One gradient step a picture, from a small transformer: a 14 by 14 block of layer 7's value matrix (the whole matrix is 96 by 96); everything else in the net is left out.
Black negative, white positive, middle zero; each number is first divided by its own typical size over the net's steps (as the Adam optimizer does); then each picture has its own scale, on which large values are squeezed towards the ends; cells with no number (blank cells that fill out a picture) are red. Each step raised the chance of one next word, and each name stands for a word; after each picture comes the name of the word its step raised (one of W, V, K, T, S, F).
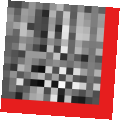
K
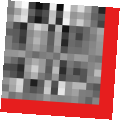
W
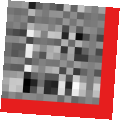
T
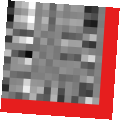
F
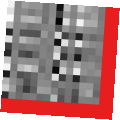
F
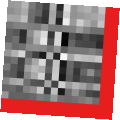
W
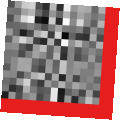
F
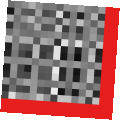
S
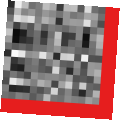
W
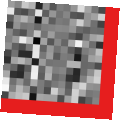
S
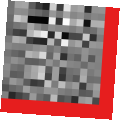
F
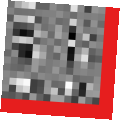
T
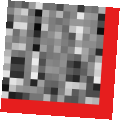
K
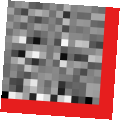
S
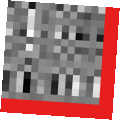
T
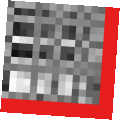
T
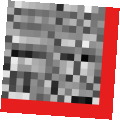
S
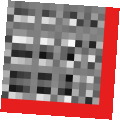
S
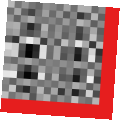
S
